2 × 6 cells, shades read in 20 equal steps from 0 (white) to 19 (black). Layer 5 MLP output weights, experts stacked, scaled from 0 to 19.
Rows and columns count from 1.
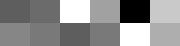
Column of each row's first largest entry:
5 3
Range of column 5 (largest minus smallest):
19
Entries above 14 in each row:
1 0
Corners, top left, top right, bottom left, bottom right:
12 4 9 6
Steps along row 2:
up up down down up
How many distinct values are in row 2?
5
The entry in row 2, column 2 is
10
